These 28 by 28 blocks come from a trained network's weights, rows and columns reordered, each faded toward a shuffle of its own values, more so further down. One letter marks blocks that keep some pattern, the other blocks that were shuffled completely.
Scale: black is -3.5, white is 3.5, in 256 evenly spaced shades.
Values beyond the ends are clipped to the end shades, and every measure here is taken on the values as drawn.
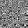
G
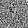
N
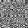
G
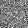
N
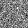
N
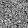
N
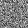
N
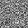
G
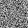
N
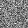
N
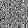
G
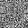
G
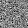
N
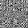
G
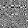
G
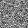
N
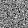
N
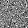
N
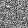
N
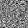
G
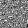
N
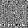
G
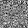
G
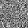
G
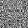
G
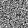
N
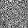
G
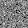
N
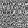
G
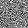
N
